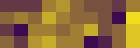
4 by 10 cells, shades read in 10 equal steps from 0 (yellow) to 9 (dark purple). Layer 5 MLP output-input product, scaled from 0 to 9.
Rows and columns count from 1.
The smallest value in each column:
5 4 3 2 3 4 2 6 5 0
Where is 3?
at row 1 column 5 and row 4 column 3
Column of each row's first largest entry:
1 9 2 7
